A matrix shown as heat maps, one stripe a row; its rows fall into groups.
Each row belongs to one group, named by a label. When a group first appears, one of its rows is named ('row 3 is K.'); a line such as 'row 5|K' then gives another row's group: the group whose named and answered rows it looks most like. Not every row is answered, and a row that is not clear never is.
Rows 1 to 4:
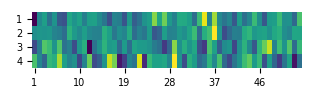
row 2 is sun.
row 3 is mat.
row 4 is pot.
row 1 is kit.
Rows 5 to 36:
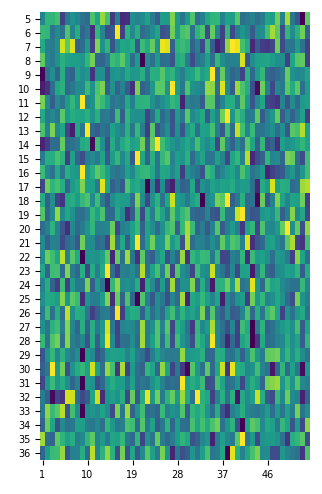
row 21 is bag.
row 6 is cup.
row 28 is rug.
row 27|rug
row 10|kit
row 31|mat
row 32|pot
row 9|kit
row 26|cup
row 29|mat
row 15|bag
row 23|rug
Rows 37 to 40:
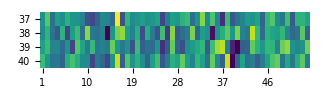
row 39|sun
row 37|cup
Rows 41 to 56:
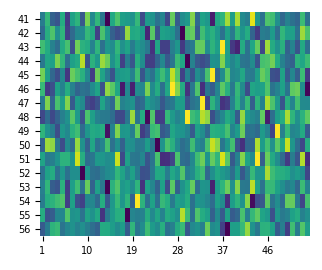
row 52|mat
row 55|pot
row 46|pot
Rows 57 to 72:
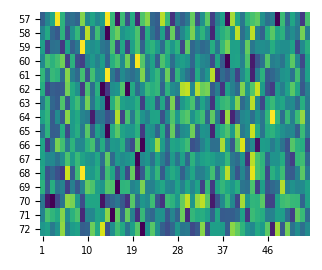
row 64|cup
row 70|pot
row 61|rug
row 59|bag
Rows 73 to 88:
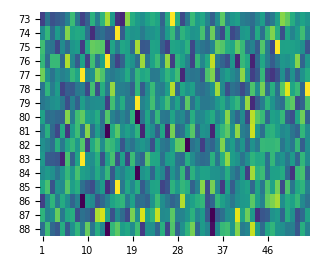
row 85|cup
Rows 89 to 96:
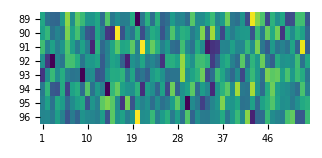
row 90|cup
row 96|bag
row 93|mat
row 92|pot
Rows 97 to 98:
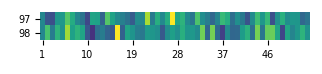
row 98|cup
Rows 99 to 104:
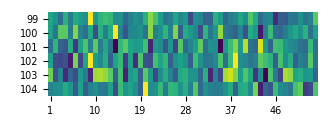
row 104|bag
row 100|rug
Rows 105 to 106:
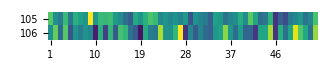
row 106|sun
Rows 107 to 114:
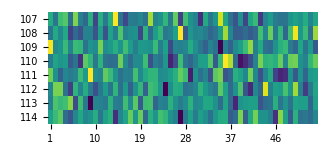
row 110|sun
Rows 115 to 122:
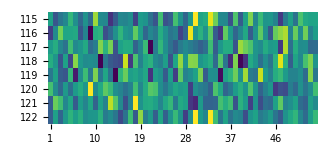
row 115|pot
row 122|pot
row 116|mat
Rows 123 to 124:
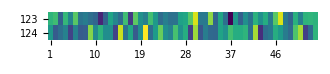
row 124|bag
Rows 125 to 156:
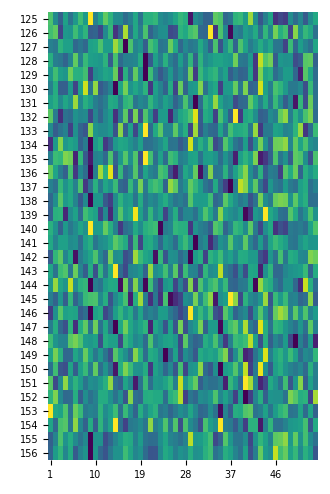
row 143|rug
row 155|mat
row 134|mat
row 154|rug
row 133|bag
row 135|bag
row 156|mat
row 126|cup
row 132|cup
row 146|mat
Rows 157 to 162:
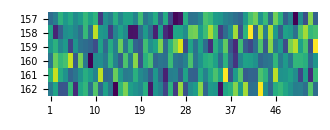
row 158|pot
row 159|sun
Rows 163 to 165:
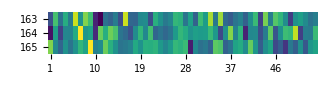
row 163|cup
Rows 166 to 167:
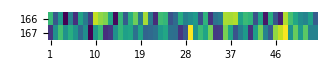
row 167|mat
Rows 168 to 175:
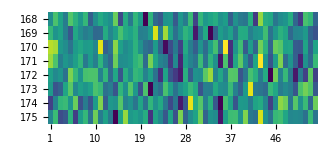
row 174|mat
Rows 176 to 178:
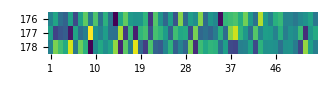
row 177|bag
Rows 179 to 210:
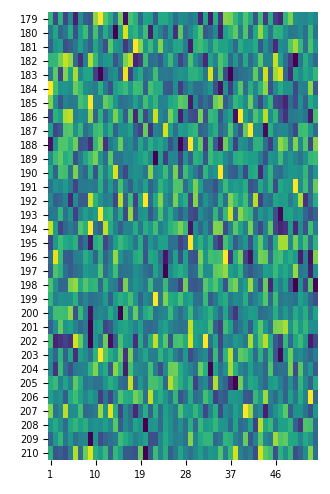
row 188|mat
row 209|mat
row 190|rug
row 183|cup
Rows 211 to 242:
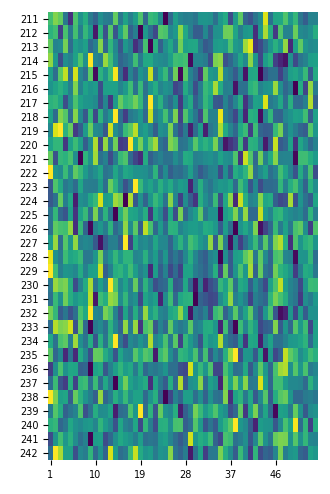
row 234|rug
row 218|rug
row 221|pot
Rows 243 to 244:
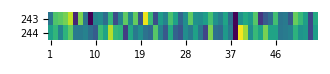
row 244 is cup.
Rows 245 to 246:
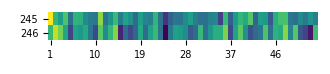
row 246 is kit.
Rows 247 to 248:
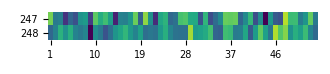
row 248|mat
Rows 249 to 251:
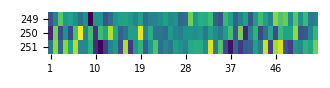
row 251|cup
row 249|mat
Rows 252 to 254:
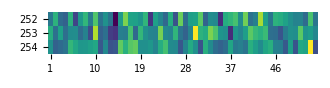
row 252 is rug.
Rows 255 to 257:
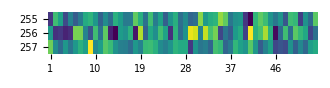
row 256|pot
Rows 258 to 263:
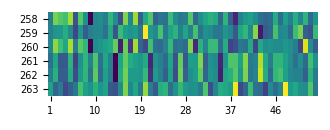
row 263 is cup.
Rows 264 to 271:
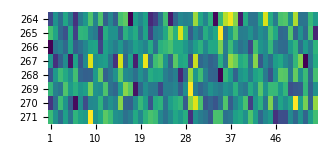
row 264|sun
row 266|kit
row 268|mat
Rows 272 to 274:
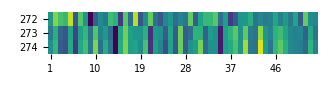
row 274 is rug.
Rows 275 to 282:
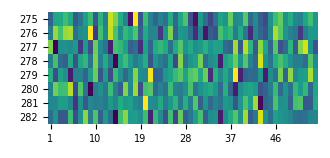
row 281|bag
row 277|pot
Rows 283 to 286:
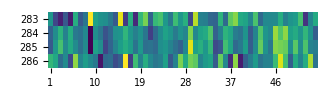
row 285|mat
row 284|mat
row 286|cup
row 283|bag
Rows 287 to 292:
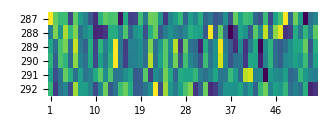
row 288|cup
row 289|rug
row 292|pot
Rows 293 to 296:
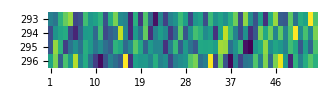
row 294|sun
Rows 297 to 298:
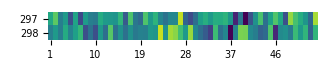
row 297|sun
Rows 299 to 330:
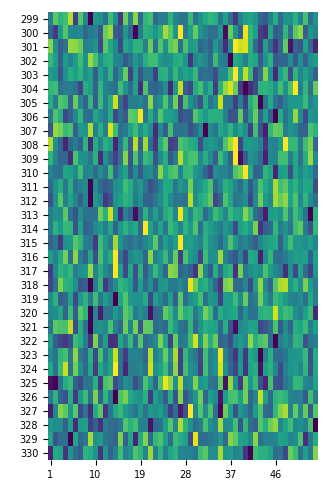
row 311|mat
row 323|rug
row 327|mat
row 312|mat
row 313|kit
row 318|mat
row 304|sun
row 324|rug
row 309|cup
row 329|bag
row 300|kit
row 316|rug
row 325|kit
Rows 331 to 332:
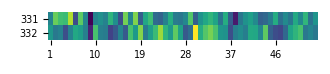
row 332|pot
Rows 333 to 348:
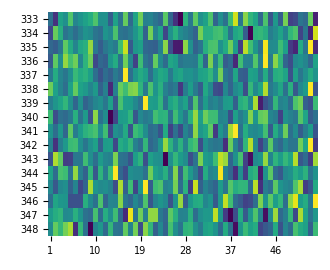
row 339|bag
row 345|bag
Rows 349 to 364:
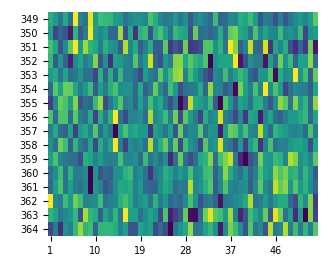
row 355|mat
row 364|pot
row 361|mat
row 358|rug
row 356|rug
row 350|bag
